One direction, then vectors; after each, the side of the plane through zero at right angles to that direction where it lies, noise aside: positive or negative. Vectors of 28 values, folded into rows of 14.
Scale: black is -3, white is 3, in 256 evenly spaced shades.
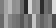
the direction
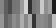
negative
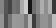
negative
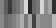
negative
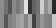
negative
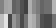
positive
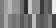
positive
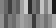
negative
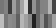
negative
